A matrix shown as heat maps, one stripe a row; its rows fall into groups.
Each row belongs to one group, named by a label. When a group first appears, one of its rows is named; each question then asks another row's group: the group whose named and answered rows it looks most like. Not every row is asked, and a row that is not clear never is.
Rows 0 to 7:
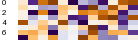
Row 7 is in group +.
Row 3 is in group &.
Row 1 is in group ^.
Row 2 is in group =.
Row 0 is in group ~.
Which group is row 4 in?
&
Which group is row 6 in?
^
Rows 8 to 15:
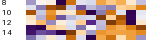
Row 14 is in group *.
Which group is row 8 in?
*
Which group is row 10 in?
&
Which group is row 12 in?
&
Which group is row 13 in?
~
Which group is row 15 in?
*
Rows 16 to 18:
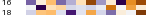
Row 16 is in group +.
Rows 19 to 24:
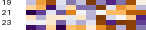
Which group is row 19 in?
+
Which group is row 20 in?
^
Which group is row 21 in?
*
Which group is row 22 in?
^
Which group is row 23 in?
^
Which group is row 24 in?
*
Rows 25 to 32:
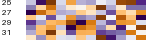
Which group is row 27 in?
+
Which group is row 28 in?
^
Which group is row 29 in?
~
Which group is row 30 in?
+
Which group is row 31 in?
+
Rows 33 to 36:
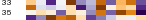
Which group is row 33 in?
^
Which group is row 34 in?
^
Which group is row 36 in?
~
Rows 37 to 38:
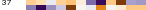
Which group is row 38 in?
*
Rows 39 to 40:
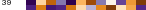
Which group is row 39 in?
+
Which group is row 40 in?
*
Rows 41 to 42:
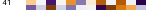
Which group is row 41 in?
^
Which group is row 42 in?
~
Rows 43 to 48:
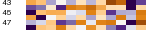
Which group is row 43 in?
&
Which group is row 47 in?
=
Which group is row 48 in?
+
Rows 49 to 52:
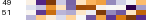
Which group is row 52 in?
^
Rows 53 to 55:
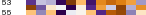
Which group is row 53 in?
*
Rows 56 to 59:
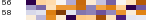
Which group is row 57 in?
&
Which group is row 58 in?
~
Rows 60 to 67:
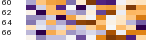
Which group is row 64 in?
=
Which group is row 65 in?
^
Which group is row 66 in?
~
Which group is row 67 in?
&
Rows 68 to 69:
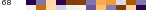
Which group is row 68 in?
*
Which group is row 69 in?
^
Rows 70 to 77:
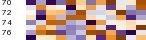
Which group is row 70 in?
*
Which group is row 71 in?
+
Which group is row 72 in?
&
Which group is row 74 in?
~
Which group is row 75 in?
+
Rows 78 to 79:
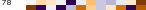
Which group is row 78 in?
+
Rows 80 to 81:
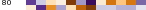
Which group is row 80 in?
*
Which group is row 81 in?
=
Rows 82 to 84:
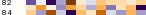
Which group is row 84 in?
=
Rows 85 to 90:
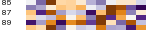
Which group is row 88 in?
^
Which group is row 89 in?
*
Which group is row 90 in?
=
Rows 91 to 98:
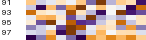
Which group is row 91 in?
^
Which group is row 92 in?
=
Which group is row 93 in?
&
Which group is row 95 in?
~
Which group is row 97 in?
*
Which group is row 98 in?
~
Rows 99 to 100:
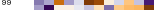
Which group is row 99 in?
=
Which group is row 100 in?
~
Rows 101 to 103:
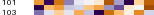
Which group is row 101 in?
=
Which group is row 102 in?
+
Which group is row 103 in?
*
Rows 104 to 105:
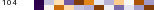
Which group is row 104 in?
*
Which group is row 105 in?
+
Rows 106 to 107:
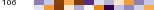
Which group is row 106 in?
~
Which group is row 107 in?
+
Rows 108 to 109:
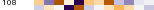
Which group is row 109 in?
*
